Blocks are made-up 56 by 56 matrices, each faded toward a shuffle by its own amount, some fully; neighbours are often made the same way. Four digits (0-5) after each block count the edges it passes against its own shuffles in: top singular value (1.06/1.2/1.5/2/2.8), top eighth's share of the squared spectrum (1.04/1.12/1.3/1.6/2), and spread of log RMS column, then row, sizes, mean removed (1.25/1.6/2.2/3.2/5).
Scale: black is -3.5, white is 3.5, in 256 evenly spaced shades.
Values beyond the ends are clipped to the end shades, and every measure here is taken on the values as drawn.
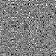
4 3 2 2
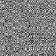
4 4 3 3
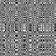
5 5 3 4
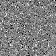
2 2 0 0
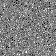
1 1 0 0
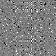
4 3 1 1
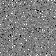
2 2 0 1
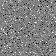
0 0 0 0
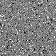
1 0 0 0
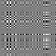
5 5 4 4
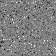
0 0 0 0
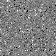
1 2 1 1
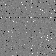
2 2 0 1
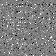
2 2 0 2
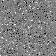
0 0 0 0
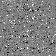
2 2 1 1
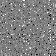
2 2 1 1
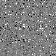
3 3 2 2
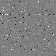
2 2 0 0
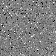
1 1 0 0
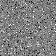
2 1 0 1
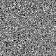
3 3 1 1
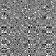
4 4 2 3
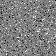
1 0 0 0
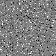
2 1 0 0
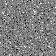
0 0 0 0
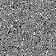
2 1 0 0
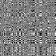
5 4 3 3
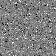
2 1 0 0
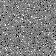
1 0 0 0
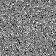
2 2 0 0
